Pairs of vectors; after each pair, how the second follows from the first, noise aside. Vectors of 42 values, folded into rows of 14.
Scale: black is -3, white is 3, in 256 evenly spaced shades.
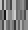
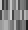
shuffled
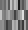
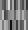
shuffled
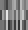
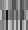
negated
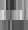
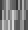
shuffled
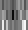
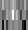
negated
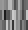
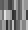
negated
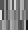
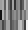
negated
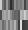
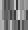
shuffled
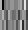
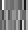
negated
